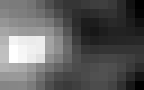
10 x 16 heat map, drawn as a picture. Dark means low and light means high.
Odd rows or columns: none. Stripes: none. Ninth with the highest average: middle left. Ninth with the lowest average: top right. Odd patch: higher, in the middle left. Slope: up to the left.
